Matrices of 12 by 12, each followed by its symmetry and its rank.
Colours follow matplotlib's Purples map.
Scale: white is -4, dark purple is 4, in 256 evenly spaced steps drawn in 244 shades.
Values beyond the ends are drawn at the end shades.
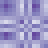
symmetric, rank one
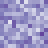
neither, full rank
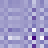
neither, rank one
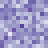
neither, full rank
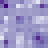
symmetric, rank two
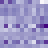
neither, rank two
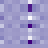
neither, rank one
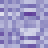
neither, rank two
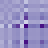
symmetric, rank one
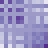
symmetric, rank two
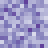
neither, full rank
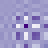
symmetric, rank one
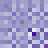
symmetric, rank two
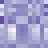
neither, rank two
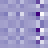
neither, rank one
